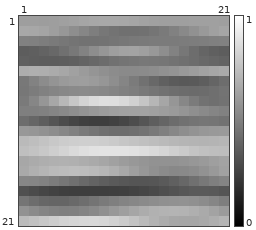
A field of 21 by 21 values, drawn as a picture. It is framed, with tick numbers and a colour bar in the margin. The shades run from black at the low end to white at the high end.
Slope: none. Roughest part: centre. Grain: streaks across.
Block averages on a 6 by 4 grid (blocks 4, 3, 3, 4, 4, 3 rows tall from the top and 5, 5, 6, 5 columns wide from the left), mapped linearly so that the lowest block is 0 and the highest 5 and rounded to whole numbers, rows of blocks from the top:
2222 / 2211 / 2541 / 4444 / 2101 / 3454
